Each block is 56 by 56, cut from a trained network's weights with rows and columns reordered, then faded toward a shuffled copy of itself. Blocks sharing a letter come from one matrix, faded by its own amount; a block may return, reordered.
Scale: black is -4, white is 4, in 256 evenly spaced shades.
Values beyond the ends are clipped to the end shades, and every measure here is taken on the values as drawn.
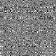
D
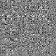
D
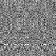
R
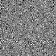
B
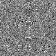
B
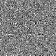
B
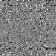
D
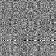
R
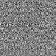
R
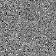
B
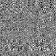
D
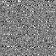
D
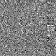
B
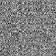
R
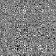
D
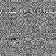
R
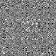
D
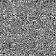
D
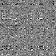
D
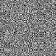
R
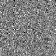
B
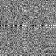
R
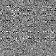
D
